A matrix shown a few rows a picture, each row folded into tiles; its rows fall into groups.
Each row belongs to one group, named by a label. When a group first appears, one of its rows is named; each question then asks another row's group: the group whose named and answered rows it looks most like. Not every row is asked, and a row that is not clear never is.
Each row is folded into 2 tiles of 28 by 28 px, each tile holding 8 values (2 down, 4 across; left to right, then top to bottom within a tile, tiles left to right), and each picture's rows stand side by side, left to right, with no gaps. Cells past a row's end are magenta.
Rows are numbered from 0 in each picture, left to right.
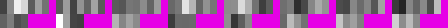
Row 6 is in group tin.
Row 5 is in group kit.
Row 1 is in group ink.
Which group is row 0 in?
ink
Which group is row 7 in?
tin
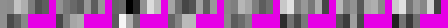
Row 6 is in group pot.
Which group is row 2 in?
kit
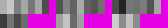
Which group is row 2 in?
tin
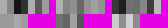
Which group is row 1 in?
pot
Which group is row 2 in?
tin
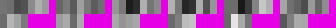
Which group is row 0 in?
kit
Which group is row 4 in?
kit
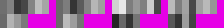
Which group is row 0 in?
kit
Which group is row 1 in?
kit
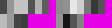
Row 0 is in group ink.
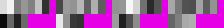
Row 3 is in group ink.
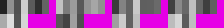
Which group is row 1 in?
pot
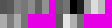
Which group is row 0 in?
tin
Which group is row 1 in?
kit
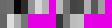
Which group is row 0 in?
kit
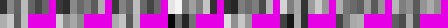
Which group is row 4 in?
tin
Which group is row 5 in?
pot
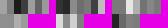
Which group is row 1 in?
tin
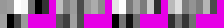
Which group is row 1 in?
pot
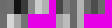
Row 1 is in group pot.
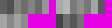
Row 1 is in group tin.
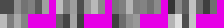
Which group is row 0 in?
tin
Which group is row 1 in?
pot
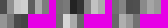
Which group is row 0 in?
ink
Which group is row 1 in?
kit
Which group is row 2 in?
kit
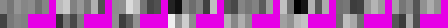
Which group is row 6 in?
kit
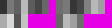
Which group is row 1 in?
kit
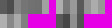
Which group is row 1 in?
pot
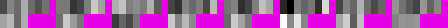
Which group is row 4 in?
kit
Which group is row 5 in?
tin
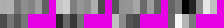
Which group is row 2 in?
ink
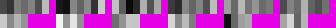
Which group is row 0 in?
tin
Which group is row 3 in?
tin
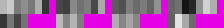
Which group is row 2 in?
tin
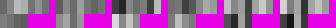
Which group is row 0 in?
ink
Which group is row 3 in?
kit
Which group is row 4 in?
pot
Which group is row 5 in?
pot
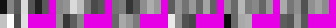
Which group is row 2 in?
kit
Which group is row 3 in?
ink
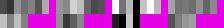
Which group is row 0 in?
tin
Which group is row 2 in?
pot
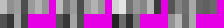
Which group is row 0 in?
pot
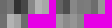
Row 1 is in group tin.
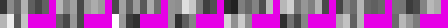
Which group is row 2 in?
ink
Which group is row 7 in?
kit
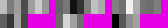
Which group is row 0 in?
pot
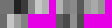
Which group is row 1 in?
pot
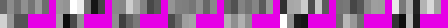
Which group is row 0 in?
ink
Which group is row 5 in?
ink
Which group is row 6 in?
kit
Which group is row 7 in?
pot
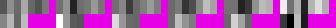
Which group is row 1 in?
ink
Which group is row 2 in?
ink
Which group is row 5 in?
pot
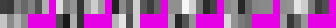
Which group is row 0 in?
tin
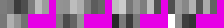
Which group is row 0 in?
kit
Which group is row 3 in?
ink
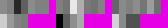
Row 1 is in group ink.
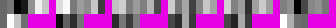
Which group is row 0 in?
kit
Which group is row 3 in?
pot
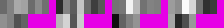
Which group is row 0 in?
ink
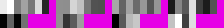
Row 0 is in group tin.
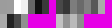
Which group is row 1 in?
tin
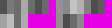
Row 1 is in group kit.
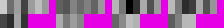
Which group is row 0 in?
pot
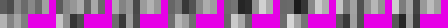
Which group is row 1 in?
ink
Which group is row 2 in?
pot
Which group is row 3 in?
kit
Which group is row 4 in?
kit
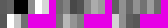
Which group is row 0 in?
kit
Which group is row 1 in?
kit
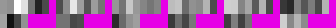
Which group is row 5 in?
tin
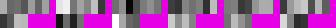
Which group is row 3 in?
tin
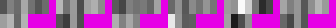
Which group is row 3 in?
ink
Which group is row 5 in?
pot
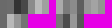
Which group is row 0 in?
kit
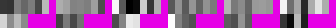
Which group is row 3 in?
ink
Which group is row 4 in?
pot
